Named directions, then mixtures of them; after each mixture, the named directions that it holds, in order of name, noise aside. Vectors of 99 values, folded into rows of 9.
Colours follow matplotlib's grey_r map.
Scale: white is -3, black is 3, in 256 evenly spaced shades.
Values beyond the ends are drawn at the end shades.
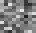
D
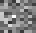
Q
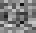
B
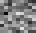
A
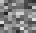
A, D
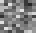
D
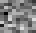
A, B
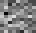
A, Q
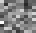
A, D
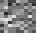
A, Q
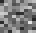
A, Q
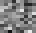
D, Q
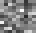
D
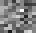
D, Q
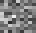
Q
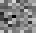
Q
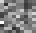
A, D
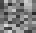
B, D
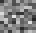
A, Q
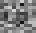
B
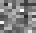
B, D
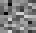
A, D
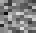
A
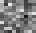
D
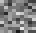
A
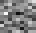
A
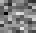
A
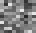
D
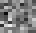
A, B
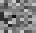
Q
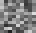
B, D
